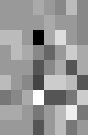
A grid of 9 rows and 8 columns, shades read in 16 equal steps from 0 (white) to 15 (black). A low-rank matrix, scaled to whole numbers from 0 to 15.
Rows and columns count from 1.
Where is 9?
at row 4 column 5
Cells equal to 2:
1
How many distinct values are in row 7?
6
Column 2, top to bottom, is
6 6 4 4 6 6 7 5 6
